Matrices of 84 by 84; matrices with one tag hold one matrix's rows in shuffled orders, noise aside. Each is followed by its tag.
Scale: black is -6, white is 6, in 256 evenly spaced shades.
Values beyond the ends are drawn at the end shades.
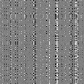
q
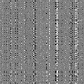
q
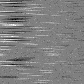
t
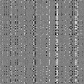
q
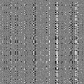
q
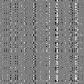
q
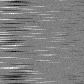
t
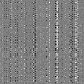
q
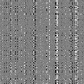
q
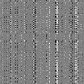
q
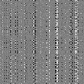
q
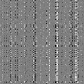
q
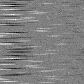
t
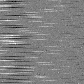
t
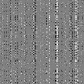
q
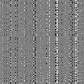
q
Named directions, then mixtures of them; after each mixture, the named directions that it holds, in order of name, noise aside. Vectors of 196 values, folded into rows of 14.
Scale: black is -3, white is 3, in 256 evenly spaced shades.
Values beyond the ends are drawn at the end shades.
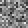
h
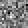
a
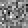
a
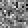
a, h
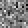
a, h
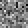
a, h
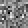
a, h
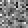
a, h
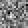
a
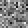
a, h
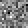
a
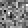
a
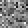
a, h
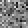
a, h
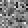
a, h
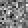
a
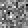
a
